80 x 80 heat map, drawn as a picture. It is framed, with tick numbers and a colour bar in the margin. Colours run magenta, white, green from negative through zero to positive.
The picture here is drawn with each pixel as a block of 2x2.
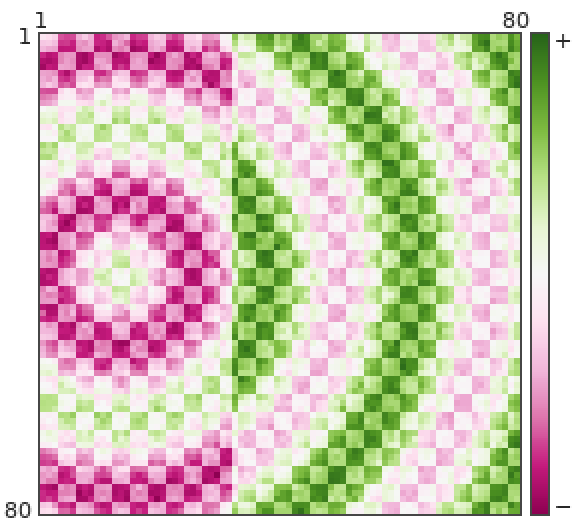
A vertical seam about 40% of the way across splits the table, and the right part is higher. Rings spread out from the middle left. The middle left is the ninth with the lowest average. Overall the values sit about 50% of the way up the scale.
